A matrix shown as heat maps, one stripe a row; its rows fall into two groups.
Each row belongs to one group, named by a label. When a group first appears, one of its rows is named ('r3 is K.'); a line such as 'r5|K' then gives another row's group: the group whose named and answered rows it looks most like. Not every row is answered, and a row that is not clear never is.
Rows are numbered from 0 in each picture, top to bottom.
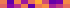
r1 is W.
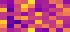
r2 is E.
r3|W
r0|E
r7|E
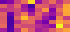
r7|E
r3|W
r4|E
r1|W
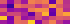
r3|W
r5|E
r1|E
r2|W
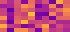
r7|E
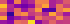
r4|W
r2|W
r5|E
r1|W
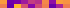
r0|W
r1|W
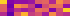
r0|W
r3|E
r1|E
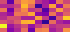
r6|W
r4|W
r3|E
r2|E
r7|W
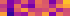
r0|W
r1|W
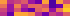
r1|W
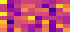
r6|W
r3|W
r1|E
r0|W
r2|W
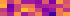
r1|E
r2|E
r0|W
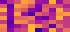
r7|E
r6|W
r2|W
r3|W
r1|E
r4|E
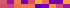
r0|W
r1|E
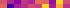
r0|W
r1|W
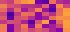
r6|W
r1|W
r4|E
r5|W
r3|E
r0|E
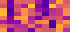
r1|E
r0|E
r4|E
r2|E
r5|W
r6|W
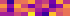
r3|E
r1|W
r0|E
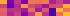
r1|E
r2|W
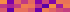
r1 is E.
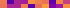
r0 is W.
